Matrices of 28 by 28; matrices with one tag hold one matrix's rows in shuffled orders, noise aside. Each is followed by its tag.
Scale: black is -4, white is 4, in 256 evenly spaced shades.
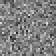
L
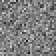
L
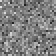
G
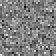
G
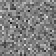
L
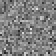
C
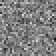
C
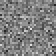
C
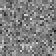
C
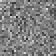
L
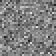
C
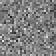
L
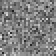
G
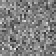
L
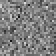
L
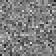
C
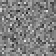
L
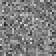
C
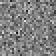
L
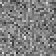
L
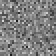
L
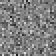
L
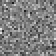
G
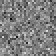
L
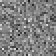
L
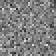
L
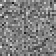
G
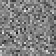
L
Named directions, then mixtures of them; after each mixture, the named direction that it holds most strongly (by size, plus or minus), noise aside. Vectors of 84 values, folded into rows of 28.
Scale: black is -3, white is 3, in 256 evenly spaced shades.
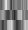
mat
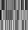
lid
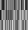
lid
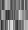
mat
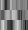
mat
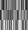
lid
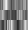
mat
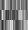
mat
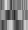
mat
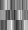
mat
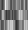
mat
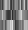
mat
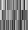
lid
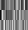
lid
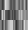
mat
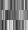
mat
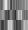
mat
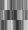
mat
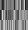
lid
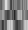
mat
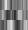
mat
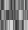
mat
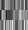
lid
